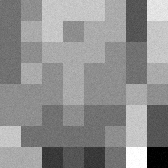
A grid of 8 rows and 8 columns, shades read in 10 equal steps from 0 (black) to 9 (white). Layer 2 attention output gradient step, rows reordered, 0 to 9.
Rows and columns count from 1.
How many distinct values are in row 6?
4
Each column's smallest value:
4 4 2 3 2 4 3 0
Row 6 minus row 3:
1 0 -2 -1 -2 -1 3 -4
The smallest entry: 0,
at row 8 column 8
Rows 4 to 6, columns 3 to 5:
5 6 5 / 5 6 5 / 4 5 4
